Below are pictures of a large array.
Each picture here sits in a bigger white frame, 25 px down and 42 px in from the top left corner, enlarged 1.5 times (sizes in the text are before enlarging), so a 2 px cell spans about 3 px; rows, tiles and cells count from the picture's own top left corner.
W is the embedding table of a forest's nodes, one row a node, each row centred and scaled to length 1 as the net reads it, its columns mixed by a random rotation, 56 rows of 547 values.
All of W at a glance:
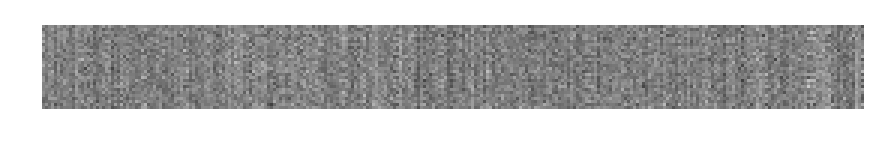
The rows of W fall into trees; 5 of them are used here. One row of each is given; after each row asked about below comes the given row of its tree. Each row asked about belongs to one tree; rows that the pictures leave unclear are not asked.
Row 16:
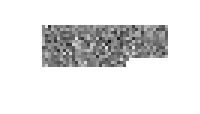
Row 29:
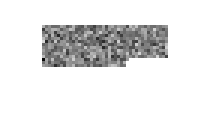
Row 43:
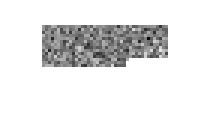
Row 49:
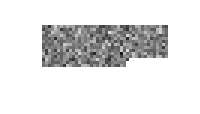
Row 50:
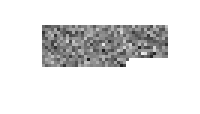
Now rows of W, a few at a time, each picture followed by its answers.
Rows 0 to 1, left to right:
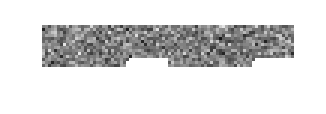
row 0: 49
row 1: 43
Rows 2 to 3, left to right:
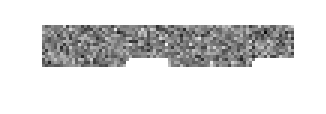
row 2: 29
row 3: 50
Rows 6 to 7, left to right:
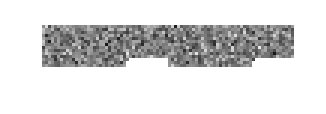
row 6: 16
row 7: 16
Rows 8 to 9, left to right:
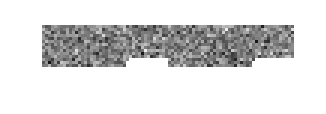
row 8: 43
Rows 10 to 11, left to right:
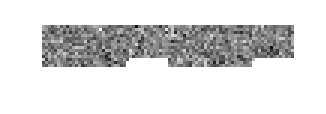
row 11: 29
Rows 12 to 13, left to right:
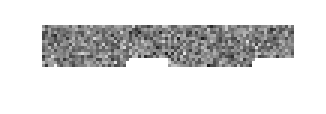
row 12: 50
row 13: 43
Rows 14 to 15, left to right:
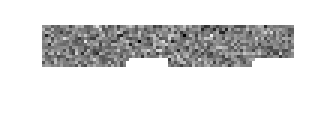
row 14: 43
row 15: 29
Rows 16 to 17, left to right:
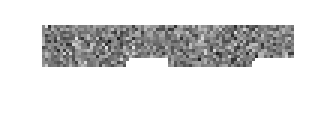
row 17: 49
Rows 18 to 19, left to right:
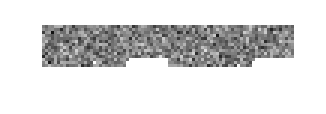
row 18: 43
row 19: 43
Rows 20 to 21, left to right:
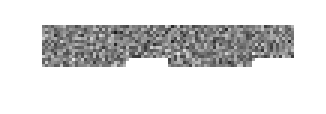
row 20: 29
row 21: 29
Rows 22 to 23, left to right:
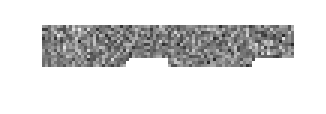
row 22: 49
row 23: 50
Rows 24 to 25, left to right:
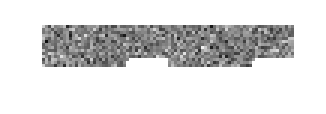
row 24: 29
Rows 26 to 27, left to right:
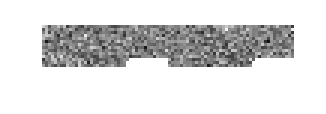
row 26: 29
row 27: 43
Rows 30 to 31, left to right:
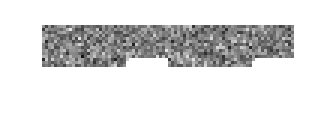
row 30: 29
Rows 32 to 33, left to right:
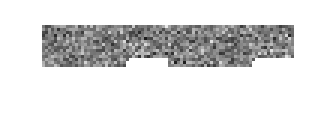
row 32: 50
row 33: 43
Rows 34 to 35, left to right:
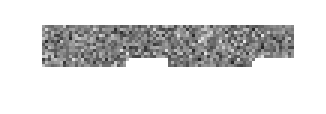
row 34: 29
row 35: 49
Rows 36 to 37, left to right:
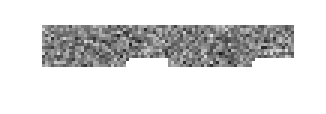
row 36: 43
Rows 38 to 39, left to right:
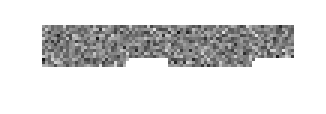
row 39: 43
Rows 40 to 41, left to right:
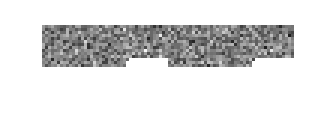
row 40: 43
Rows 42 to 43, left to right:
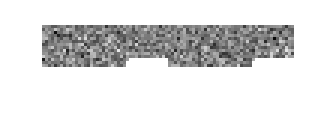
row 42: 29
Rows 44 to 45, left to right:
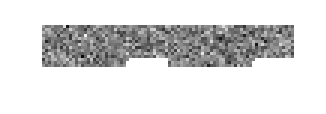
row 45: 43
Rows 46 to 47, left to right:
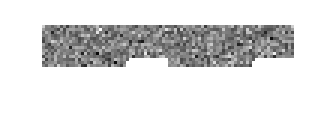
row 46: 43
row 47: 50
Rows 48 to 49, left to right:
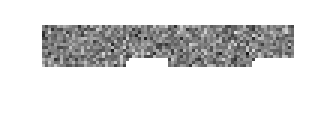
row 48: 50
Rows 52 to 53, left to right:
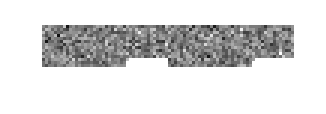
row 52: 29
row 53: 29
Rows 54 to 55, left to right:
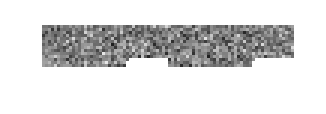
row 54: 50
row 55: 29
